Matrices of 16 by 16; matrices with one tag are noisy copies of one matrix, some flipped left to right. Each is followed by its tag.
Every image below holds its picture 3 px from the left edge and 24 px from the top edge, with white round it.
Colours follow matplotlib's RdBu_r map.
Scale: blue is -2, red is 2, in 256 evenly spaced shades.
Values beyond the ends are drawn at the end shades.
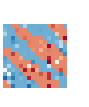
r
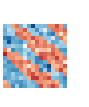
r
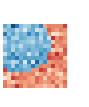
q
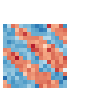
r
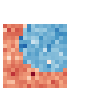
q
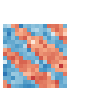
r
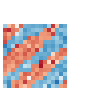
r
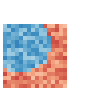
q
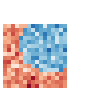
q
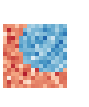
q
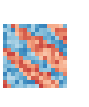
r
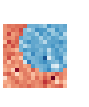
q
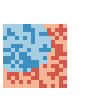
q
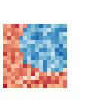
q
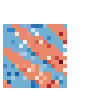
r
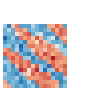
r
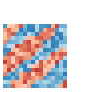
r
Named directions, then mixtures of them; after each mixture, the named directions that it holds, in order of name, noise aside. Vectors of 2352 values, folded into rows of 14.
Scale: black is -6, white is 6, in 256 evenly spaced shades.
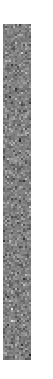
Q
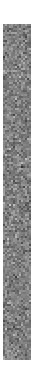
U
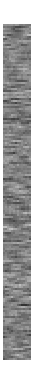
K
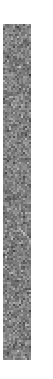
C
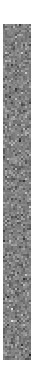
Q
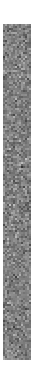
U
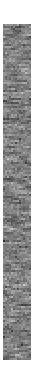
K, Q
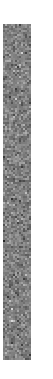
Q, U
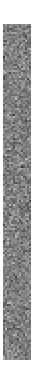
U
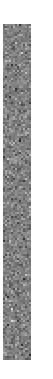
Q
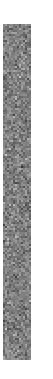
U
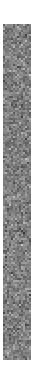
C, U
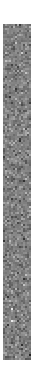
Q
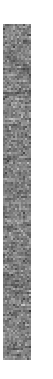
C, K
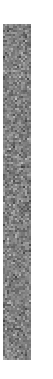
U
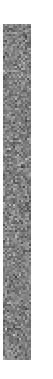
U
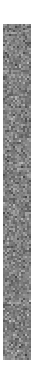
C, U
